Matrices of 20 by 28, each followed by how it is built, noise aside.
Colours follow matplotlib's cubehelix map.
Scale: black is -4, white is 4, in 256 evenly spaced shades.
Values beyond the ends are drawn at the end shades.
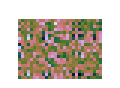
low rank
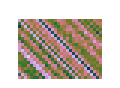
Toeplitz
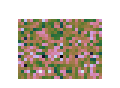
low rank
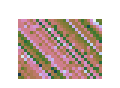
Toeplitz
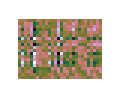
low rank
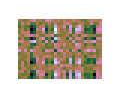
low rank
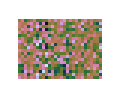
low rank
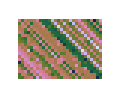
Toeplitz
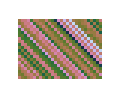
Toeplitz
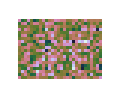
low rank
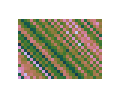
Toeplitz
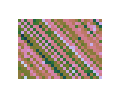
Toeplitz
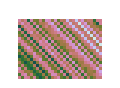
Toeplitz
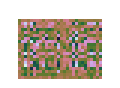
low rank
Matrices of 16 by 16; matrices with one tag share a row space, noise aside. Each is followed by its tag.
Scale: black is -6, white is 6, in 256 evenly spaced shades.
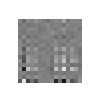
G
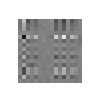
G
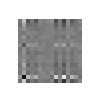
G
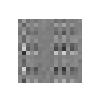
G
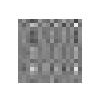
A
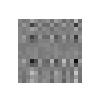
A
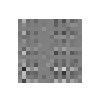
G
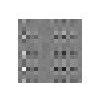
G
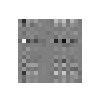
G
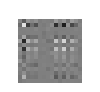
G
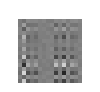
G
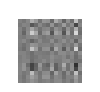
A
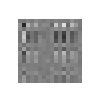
G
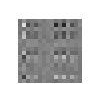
G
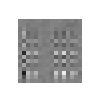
G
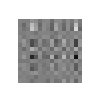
A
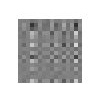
A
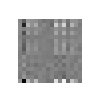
G
